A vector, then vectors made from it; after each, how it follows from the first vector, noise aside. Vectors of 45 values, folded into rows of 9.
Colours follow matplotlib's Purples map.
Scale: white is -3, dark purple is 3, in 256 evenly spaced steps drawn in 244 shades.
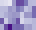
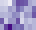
copied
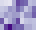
copied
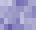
shrunk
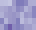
shrunk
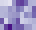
copied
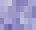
shrunk
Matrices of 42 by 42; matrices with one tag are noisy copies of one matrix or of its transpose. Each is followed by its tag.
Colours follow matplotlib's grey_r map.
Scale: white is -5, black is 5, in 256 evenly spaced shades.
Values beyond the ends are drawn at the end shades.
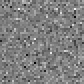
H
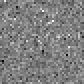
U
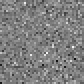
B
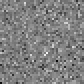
B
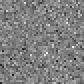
B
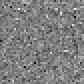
H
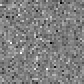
U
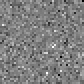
B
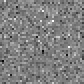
U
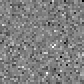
B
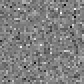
H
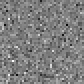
H
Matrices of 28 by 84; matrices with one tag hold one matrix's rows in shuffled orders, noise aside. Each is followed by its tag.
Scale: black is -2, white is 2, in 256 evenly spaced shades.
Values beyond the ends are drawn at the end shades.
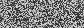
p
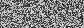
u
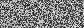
u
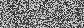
p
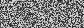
u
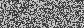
p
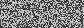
u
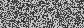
p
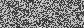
p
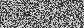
u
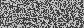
u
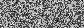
p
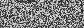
u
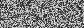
u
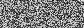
p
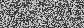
p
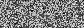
p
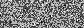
u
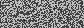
u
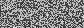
u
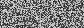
u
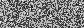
p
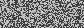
p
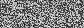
u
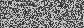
u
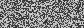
p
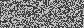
u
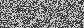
u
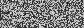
u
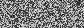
p
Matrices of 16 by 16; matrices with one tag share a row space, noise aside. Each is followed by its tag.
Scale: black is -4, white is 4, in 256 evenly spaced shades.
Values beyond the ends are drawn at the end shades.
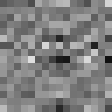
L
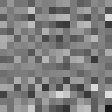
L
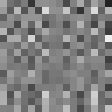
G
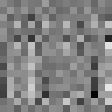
G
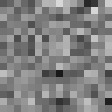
L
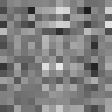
L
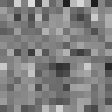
L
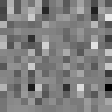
G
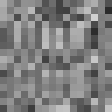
L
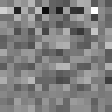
L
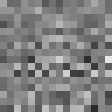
L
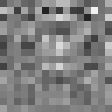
L
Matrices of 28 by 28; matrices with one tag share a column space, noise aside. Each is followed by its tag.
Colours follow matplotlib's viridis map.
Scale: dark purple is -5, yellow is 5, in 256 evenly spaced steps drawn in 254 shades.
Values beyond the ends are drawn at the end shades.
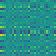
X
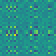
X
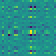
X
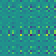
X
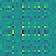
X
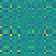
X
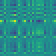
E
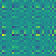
X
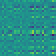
X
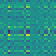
X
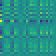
E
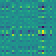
X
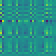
E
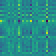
E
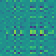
X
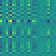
E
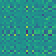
X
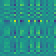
E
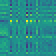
E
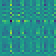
E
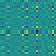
X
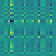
E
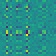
X
